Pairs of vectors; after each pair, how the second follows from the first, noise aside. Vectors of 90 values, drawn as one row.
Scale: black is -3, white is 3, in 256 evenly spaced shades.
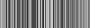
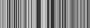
sign-scrambled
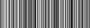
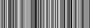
sign-scrambled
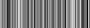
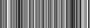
negated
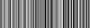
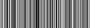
shuffled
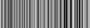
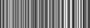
negated
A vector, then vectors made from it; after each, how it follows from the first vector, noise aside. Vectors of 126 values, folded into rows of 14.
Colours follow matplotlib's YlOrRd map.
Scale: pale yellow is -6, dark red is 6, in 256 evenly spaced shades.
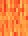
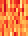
scaled up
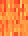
copied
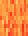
reversed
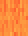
shrunk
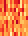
scaled up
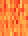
copied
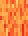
reversed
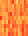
reversed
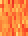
wrapped around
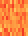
wrapped around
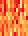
scaled up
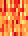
scaled up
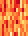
scaled up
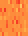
partly zeroed
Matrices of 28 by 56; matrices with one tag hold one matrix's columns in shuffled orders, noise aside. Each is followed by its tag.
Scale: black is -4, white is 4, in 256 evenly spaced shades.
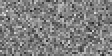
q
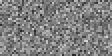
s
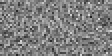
q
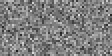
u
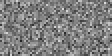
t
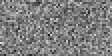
s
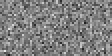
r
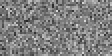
u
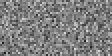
t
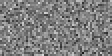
t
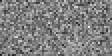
s
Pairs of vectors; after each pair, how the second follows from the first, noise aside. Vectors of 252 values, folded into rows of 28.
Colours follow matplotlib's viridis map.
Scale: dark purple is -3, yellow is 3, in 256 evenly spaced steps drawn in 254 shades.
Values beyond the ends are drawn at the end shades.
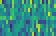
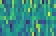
copied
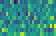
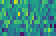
negated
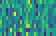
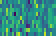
negated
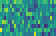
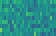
shrunk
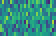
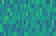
shrunk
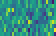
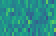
shrunk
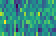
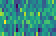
copied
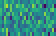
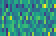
negated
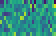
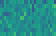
shrunk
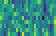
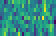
negated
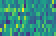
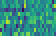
negated
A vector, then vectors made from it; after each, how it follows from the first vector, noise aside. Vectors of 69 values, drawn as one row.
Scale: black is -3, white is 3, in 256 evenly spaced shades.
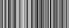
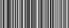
sign-scrambled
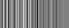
partly zeroed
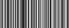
sign-scrambled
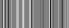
partly zeroed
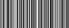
sign-scrambled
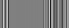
partly zeroed
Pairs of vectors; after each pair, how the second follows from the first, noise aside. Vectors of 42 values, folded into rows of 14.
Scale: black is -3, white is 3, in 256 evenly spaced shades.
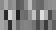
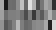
wrapped around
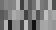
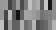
wrapped around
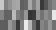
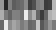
shuffled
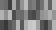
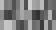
wrapped around
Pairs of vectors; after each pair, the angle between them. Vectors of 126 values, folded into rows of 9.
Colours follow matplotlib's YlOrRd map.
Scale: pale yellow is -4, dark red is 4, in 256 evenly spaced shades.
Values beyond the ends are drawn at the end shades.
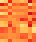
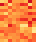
nearly parallel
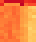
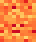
orthogonal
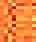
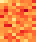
partly opposed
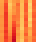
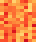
partly aligned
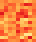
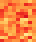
nearly parallel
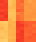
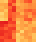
nearly opposite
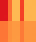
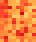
partly aligned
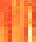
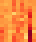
nearly opposite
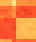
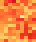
partly opposed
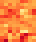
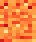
orthogonal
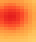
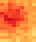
nearly parallel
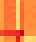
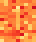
partly aligned
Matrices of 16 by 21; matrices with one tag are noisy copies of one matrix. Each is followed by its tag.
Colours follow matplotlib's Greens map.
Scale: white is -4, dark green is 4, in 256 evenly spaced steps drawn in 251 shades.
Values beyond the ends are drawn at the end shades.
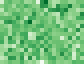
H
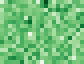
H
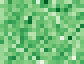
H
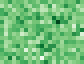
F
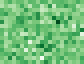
F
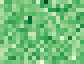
H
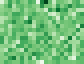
H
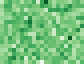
H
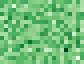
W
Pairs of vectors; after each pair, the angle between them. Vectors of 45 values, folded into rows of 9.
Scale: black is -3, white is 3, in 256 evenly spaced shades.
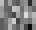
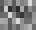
partly opposed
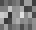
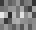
nearly parallel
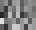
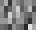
partly aligned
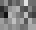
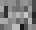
partly aligned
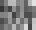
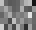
partly opposed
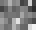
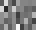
orthogonal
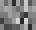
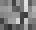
nearly parallel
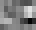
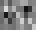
partly opposed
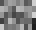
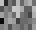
orthogonal
